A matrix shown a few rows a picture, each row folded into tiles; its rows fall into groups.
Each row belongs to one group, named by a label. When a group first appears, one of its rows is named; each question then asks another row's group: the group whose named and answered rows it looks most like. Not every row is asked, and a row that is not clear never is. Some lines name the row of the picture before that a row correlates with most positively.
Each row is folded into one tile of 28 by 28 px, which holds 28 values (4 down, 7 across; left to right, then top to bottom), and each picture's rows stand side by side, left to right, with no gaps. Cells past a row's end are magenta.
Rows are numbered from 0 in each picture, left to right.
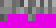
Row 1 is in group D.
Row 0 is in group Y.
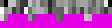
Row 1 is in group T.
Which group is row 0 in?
T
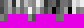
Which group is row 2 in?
D
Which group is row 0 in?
D
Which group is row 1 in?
T
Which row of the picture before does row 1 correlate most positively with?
2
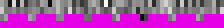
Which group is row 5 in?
Y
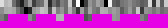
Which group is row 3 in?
Y
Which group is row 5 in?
D
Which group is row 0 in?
T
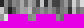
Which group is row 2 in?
D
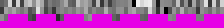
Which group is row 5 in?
T
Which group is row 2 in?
Y
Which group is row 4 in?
Y
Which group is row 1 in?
T
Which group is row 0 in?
D
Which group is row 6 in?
D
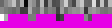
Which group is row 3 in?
D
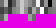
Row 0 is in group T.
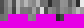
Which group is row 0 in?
D
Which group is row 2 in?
Y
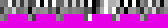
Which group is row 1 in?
D
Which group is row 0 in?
D
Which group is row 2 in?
D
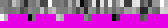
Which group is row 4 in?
Y
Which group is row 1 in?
Y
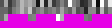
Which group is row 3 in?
D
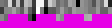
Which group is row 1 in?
T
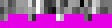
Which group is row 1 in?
T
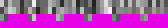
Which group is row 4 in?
D
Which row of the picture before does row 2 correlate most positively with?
2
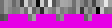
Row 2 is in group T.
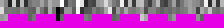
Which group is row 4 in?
D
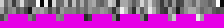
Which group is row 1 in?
D
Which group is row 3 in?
Y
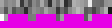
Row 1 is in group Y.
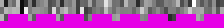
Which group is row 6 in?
Y
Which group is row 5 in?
T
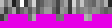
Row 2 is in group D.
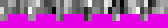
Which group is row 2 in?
T
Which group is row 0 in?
T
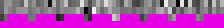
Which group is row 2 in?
Y
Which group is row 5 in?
Y
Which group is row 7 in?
D
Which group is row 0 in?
Y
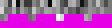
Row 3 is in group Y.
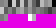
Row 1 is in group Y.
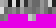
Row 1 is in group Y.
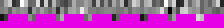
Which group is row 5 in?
Y
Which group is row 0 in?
Y
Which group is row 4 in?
Y
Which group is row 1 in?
D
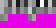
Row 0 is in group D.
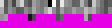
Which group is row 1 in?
Y
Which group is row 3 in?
T
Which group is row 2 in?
Y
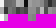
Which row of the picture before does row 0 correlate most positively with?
0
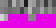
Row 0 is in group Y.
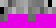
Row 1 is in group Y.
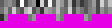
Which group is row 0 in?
Y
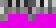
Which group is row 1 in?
D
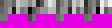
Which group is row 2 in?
D
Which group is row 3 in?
D
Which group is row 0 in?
D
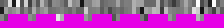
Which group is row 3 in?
T
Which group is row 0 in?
D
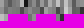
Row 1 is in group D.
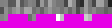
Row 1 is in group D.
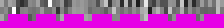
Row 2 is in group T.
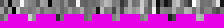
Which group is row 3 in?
D
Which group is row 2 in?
Y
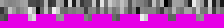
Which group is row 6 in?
Y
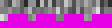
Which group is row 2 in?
T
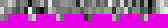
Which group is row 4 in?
D
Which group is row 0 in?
T
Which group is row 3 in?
Y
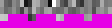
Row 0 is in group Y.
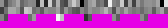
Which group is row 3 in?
Y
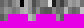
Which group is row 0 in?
Y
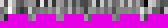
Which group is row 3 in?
D
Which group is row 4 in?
D
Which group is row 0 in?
T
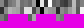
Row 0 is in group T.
